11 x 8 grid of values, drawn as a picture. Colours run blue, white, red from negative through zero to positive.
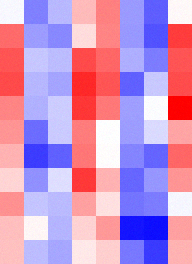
Average level on the scale: 50%. Stripes: upright, repeating 2 times. Grain: streaks running down. Ninth with the lowest average: bottom right. Slope: none.
